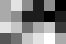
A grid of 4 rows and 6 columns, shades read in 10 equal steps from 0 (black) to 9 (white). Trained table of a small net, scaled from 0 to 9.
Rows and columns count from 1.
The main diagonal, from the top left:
6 5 4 8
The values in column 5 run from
0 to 9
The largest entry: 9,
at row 4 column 5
